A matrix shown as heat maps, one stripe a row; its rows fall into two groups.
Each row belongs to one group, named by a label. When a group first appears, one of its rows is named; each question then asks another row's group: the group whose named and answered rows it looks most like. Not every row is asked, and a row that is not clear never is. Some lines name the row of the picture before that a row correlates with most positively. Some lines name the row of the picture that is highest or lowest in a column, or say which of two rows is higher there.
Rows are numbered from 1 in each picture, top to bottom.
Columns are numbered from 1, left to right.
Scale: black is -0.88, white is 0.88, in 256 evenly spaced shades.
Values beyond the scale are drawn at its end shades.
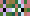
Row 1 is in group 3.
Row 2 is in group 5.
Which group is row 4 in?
5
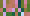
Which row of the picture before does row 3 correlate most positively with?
3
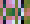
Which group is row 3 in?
5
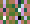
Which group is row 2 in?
5
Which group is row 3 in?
3
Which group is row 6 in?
3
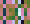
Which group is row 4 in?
3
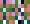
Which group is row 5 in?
3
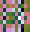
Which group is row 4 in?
5
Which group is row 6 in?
5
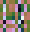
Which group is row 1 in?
3
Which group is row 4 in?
5
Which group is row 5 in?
5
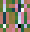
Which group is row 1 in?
5
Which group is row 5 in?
3
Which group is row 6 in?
3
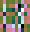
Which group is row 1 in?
5
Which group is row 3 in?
5
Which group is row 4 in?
3
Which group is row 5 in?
5
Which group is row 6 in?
5
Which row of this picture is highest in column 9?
2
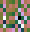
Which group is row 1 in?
5
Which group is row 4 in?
5
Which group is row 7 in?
5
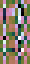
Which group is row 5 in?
3
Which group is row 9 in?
5
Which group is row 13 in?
5
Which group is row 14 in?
3
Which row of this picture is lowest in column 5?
13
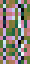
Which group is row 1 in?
3
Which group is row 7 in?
3
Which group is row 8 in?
5
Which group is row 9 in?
5
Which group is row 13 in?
3
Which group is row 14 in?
5
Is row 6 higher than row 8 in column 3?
Yes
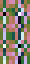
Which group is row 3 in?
5
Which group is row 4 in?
3
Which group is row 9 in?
5
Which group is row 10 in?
5
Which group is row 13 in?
3
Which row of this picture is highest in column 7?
4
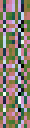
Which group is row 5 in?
5
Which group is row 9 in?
5
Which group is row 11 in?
5
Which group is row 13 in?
3
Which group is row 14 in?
3
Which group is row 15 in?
5
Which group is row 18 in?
3
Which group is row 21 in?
3
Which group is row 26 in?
3
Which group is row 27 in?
5
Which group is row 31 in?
5
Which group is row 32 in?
3
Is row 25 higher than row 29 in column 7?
Yes
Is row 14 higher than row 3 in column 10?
Yes
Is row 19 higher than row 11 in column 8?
No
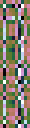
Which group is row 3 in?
3
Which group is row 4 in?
3
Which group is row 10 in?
5
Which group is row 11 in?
3
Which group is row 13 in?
5
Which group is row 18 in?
3
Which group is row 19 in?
3
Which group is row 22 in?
3
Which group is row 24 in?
5
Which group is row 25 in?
3
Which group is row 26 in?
5
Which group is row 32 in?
3
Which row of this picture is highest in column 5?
5
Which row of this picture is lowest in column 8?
5
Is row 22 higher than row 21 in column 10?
Yes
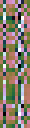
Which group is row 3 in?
3
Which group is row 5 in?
5
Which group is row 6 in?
5
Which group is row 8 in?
5
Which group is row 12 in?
3
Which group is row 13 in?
3
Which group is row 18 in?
5
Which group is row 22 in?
5
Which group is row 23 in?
5
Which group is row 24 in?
5
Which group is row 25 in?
5
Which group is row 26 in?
5
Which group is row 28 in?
3
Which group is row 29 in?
3
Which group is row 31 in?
3
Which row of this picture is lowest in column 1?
5
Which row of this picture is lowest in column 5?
5
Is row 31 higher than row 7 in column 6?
Yes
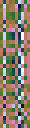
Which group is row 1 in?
3
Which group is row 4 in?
5
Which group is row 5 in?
5
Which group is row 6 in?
3
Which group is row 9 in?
5
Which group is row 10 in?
5
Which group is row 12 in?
5
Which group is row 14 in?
3
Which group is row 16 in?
5
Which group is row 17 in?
3
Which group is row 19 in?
5
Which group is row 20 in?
3
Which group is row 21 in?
5
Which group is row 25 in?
3
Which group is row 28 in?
5
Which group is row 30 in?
3
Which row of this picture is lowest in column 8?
27
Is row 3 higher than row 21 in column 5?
Yes
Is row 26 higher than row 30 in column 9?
Yes
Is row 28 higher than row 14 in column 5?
No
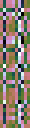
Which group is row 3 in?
5
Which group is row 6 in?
3
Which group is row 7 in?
3
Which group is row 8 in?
3
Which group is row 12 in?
3
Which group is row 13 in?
5
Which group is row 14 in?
3
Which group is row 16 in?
3
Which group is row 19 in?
5
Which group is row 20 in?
5
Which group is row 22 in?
5
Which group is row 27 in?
3
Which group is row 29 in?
3
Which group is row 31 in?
3
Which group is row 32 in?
5
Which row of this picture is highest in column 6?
17
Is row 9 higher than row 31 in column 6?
Yes
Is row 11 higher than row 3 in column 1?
Yes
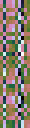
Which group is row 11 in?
5
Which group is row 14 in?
5
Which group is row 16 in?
5
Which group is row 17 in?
3
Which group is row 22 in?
5
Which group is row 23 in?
5
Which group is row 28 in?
3
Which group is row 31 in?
5
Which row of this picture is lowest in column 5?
14
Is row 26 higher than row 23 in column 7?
Yes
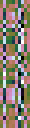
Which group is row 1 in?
5
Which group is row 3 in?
3
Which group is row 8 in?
5
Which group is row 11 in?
5
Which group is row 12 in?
3
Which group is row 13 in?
3
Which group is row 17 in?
3
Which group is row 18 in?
5
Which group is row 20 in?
5
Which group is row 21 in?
5
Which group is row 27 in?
5
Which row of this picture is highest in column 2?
19
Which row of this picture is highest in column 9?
19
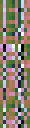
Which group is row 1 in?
5
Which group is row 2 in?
5
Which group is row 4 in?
5
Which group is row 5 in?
5
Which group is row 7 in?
5
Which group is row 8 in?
3
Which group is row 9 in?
5
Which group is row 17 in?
5
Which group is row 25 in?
3
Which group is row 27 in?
5
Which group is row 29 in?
3
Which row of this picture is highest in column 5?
12
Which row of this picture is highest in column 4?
12
